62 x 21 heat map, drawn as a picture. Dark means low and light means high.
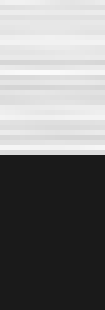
The table splits into 2 rows of 1 panel. Panel 1,1: very high, streaked across, faint in contrast. Panel 2,1: very low, flat.
